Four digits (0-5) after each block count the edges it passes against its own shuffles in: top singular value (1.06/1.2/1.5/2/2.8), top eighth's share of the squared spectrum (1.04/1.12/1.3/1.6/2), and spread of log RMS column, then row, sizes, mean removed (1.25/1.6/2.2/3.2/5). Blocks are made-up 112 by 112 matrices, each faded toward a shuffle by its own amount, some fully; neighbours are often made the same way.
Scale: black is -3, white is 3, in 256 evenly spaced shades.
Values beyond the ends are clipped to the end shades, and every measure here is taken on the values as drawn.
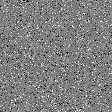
0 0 0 1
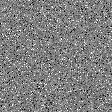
1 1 0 0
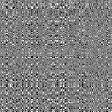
5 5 4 4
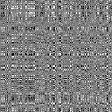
5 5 4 4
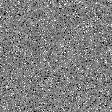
2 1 0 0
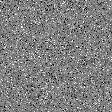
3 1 0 0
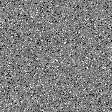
1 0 0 0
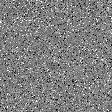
2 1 0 0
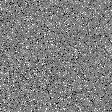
2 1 0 0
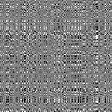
5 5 4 4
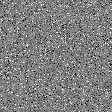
0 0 0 0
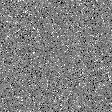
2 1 0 0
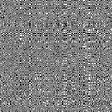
5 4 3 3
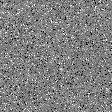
0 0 0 0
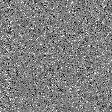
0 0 1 0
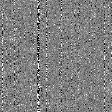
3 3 4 0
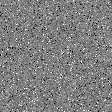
0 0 0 0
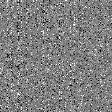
1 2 3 0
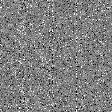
1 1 2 0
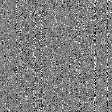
2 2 3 0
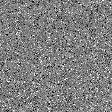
0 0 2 0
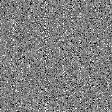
1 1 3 0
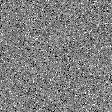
0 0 1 0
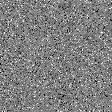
0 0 0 0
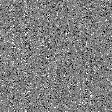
1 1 2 0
